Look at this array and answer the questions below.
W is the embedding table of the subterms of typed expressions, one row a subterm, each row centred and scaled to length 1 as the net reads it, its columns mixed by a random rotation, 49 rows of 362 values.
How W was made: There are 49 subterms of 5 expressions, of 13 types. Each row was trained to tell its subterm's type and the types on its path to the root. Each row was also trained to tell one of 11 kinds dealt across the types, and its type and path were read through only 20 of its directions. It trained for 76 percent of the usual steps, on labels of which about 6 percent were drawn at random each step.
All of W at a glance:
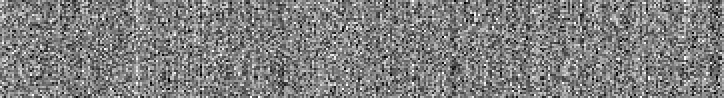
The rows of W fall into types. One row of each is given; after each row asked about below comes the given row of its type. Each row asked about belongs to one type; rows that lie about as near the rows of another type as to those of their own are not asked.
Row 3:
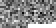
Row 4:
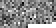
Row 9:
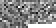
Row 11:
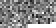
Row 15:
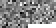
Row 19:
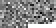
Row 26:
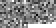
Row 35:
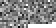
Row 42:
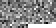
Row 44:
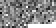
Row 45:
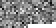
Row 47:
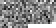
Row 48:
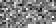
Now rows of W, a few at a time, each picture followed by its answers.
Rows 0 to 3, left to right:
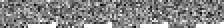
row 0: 48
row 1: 9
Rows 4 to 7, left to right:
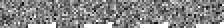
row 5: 48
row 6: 9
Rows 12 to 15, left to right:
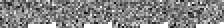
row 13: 4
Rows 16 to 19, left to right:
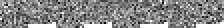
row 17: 15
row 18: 45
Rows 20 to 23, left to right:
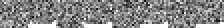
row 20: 44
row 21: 9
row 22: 44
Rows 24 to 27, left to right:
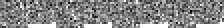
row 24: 44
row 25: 4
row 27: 3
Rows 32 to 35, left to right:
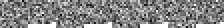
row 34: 35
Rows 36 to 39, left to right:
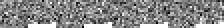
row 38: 4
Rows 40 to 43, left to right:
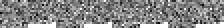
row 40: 26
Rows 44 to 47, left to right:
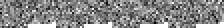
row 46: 35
